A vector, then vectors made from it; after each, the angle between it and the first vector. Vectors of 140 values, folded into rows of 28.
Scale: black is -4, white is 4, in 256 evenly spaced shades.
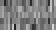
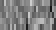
partly opposed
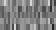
nearly opposite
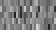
orthogonal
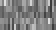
nearly opposite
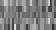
nearly opposite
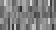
nearly opposite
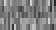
nearly opposite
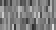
nearly parallel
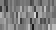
partly aligned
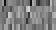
partly aligned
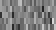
orthogonal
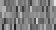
partly aligned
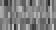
nearly parallel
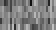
nearly parallel
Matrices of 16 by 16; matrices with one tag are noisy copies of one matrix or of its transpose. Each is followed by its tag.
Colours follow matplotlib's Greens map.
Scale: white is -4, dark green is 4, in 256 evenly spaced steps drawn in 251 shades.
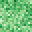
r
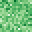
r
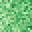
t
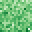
t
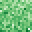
t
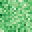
r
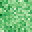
r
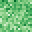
r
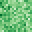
r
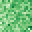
t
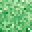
t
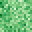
r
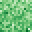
t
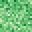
r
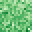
t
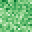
r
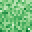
t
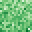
t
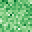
r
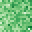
t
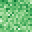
r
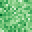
r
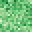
r
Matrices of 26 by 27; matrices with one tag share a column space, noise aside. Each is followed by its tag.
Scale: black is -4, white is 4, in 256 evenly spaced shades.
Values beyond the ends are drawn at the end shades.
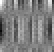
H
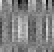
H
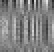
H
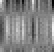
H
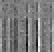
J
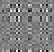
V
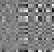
V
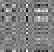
V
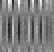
H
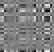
V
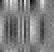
H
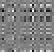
V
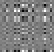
V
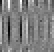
H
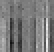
J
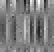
H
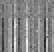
J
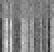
J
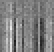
J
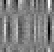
H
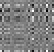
V
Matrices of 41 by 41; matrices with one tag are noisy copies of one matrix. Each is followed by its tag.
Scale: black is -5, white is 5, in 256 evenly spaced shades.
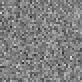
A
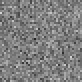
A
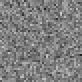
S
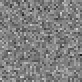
S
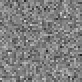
S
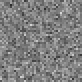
S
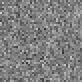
A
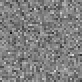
S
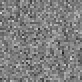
A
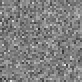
A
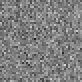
A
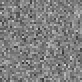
A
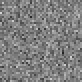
A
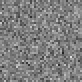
A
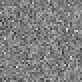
A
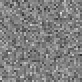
S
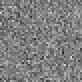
A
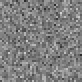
S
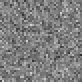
S
